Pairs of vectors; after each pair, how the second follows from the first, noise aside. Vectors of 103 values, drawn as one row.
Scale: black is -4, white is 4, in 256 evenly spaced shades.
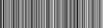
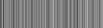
shrunk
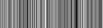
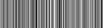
shuffled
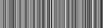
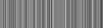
shrunk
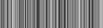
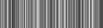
negated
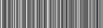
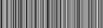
negated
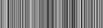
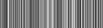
negated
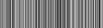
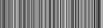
shuffled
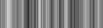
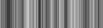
negated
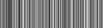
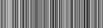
negated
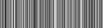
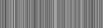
shrunk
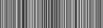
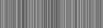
shrunk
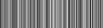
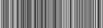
shuffled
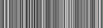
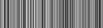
negated
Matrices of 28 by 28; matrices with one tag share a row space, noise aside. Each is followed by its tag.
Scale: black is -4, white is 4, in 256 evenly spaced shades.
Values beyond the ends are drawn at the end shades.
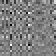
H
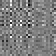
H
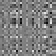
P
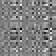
P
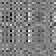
H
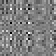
H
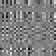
H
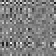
H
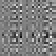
P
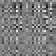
P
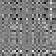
P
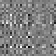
H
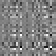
P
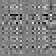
P
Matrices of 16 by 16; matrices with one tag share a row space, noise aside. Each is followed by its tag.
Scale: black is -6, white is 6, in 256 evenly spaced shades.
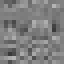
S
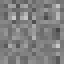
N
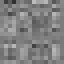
S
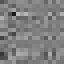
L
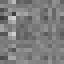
L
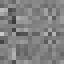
L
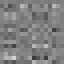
S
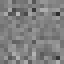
N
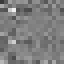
L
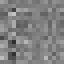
L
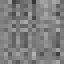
N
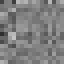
L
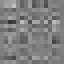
S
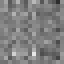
N
